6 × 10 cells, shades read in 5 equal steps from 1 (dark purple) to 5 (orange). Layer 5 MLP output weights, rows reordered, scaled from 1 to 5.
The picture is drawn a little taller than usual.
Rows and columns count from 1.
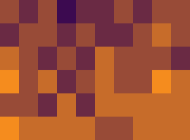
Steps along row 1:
down up down up same up down up same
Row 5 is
3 3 2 4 2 4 4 4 4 4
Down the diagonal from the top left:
3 3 2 2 2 3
